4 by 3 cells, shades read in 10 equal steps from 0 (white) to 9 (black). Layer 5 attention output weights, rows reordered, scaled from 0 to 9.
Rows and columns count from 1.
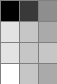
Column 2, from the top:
7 2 2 2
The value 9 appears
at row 1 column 1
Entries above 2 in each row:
3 1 0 1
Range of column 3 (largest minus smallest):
2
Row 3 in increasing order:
1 2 2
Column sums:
11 13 12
